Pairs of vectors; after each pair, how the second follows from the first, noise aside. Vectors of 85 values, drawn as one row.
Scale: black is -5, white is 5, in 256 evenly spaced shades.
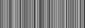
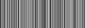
reversed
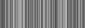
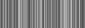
reversed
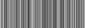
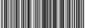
scaled up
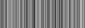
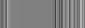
partly zeroed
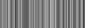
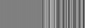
partly zeroed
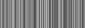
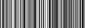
scaled up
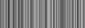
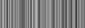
reversed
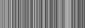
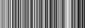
scaled up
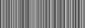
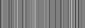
partly zeroed
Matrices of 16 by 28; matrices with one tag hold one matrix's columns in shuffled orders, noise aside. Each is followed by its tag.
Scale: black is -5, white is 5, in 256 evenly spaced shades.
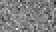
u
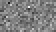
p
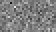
p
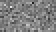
p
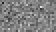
p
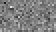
p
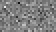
p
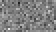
u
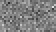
p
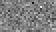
p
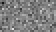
u
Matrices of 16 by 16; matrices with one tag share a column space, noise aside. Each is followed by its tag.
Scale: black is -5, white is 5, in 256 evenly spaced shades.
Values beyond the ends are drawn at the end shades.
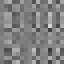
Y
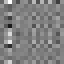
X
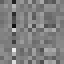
Y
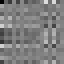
X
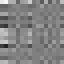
X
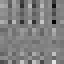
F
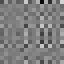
X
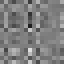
Y
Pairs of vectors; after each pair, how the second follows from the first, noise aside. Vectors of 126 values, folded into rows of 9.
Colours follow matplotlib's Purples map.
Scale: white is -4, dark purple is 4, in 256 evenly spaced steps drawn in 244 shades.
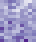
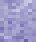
shrunk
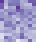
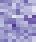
wrapped around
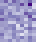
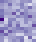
wrapped around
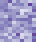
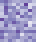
wrapped around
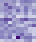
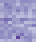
shrunk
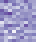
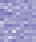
shrunk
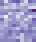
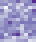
wrapped around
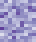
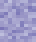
shrunk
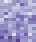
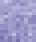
shrunk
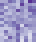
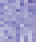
shrunk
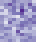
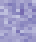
shrunk
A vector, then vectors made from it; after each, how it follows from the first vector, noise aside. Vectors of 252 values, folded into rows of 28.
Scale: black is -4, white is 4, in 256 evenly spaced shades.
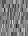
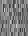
sign-scrambled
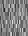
sign-scrambled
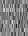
sign-scrambled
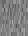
shrunk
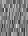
negated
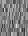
negated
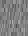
shrunk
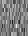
negated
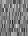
negated
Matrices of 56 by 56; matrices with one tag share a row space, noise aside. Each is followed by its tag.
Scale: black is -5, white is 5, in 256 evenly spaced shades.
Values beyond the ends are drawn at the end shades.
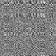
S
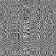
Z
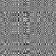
Z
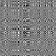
Z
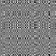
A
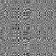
Z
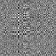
Z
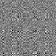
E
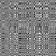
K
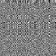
A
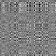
K
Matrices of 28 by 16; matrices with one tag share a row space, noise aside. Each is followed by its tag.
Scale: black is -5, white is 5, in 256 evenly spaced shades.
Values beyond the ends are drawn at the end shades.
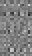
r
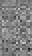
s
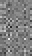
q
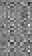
r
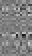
s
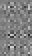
r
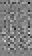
r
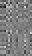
q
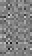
q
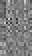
q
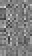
q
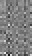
q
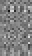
r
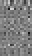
r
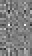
q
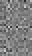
q
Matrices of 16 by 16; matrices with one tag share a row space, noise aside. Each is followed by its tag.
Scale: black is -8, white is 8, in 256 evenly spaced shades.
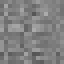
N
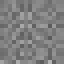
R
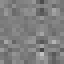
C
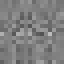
R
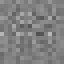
R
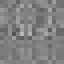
R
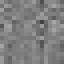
C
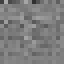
N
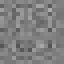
R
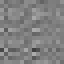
N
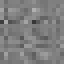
N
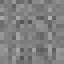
R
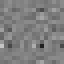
C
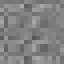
N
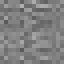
N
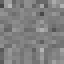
C
